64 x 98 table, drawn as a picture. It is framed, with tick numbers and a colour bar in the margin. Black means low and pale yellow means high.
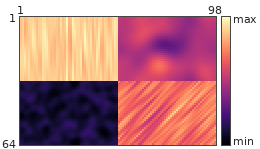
The table splits into 2 rows of 2 panels. Panel 1,1: very high, streaked downward, faint in contrast. Panel 1,2: middling, smooth. Panel 2,1: very low, blotchy, faint in contrast. Panel 2,2: high, slanting up to the right.
